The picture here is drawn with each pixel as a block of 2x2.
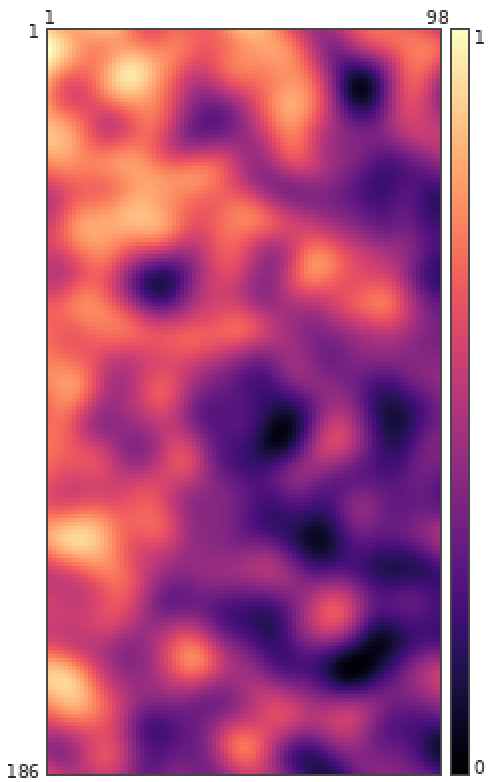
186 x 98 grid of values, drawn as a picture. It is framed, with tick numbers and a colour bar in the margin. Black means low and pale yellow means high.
Mirror symmetry: none. Stripes: none. Ninth with the lowest average: bottom right. Slope: up to the top left. Ninth with the highest average: top left.
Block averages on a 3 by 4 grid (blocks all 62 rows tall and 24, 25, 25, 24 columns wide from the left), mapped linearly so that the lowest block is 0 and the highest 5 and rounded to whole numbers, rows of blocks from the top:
5 4 3 1 / 4 2 1 1 / 4 2 1 0
